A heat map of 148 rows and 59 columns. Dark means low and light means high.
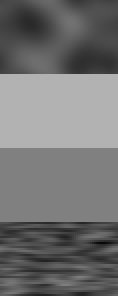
It is made of 4 by 1 panels. Panel 1,1: low, smooth. Panel 2,1: high, flat. Panel 3,1: middling, flat. Panel 4,1: low, streaked across.
